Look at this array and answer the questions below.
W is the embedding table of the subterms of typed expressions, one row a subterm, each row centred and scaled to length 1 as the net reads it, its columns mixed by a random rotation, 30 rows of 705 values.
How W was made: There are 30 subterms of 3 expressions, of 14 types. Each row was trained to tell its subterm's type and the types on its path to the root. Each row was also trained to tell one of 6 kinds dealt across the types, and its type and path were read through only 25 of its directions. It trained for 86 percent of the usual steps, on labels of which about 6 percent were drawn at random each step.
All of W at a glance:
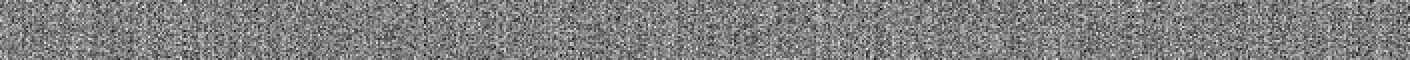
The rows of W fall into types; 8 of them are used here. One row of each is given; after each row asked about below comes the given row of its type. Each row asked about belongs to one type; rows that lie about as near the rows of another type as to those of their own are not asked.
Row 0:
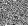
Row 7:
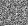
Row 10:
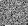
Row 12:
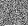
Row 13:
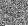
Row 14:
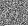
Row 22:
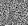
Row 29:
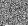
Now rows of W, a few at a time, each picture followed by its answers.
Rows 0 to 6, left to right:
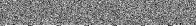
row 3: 13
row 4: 0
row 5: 14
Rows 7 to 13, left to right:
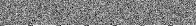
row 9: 0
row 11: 14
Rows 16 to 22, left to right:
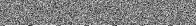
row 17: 22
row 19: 13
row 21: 7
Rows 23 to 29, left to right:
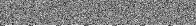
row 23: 10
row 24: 13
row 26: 7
